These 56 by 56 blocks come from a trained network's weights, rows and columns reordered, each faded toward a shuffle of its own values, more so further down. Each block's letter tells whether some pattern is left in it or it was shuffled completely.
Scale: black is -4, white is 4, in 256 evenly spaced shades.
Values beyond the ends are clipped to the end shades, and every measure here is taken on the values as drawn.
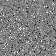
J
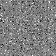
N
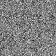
N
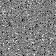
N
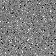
J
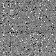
N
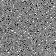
J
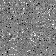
N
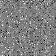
N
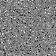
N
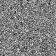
J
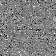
N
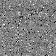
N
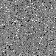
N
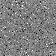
J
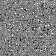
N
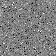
J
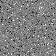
J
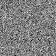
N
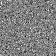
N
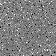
J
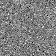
J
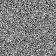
J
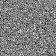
N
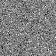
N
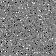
J
